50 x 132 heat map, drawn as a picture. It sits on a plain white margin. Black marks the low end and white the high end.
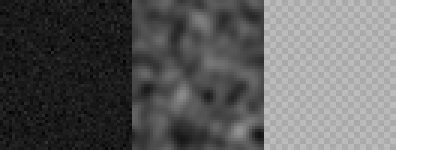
The table splits into one row of 3 panels. Panel 1,1: very low, fine-grained, faint in contrast. Panel 1,2: low, blotchy. Panel 1,3: high, checkered, faint in contrast.
